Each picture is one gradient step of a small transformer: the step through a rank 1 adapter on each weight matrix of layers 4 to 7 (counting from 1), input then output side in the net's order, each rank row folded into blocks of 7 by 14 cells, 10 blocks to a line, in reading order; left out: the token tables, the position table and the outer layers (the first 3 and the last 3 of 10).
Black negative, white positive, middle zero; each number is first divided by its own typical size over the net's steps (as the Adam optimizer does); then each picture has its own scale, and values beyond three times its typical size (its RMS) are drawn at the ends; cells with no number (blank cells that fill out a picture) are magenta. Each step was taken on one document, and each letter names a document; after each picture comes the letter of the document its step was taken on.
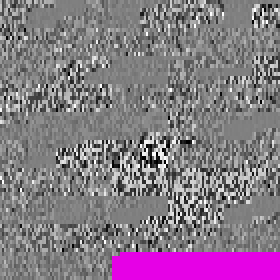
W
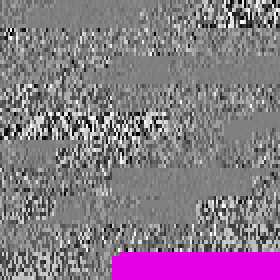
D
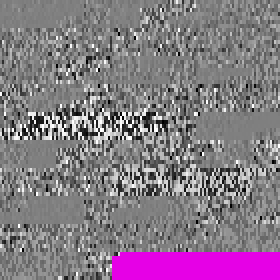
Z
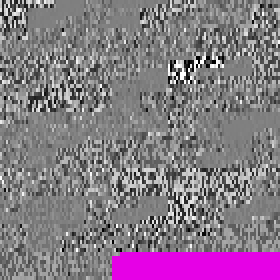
W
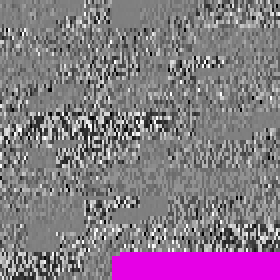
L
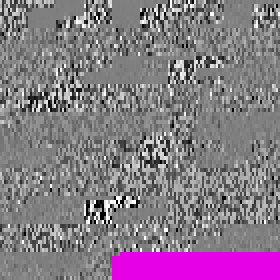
W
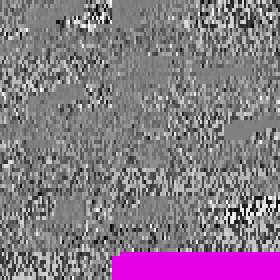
D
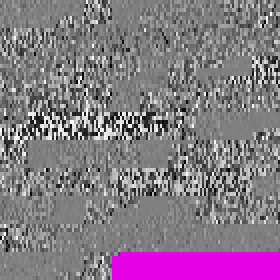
Z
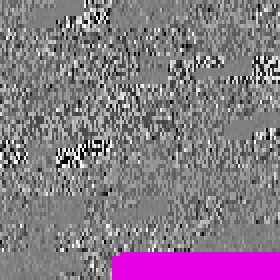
L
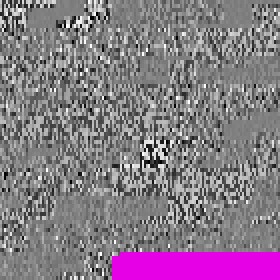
W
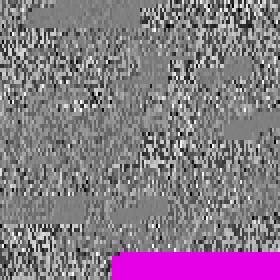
Z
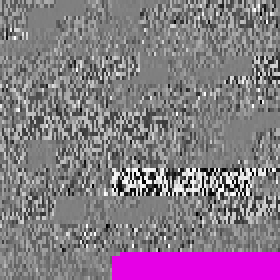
L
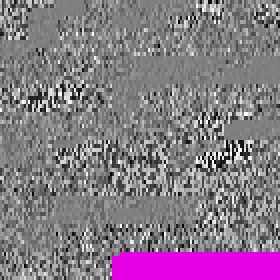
D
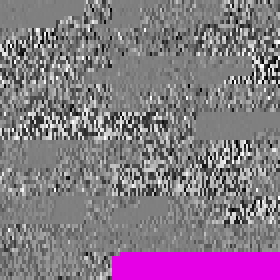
Z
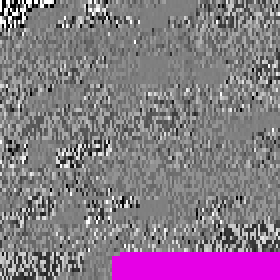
L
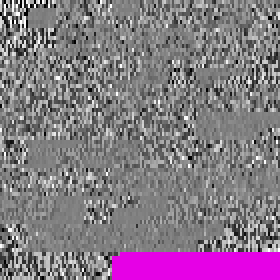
Z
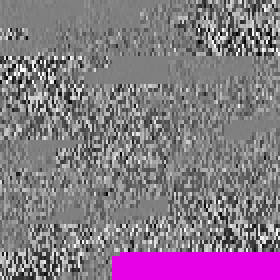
D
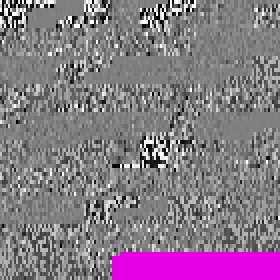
W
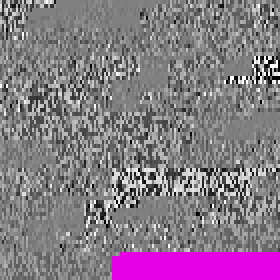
L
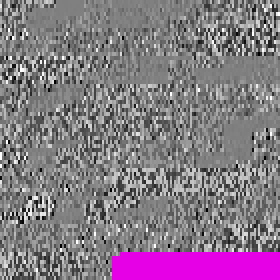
L
